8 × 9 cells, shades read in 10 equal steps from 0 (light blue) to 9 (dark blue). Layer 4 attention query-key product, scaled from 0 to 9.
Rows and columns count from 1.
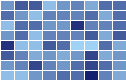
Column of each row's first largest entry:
2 1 6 7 1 7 3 7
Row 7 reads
3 4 7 4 3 5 7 5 3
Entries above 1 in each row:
8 8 8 8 5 9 9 7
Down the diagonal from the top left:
3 3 5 4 5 3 7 4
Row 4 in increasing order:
1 2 3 4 4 4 5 6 6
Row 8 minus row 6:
-5 -3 1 1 3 2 2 2 -1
